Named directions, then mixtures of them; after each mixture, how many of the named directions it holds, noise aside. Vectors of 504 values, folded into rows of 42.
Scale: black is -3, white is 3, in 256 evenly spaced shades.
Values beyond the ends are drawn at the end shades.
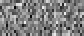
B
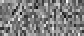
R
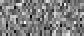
one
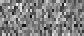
two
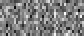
two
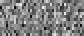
one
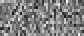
one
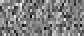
two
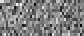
two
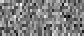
two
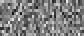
one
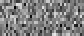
one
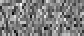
two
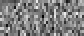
two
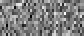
one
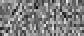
one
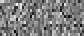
two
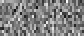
one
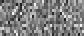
two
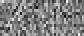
one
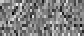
two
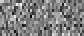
two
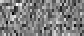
two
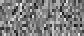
two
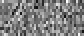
one
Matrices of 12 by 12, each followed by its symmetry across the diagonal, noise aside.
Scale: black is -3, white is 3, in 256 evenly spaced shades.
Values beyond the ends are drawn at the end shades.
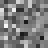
neither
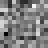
antisymmetric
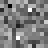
neither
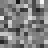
antisymmetric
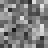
neither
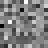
antisymmetric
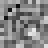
symmetric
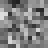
antisymmetric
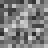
symmetric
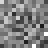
symmetric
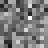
neither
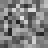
antisymmetric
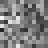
neither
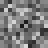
symmetric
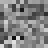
neither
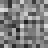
antisymmetric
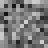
symmetric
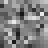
antisymmetric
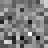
neither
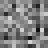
symmetric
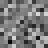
symmetric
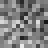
antisymmetric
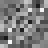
symmetric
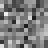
neither
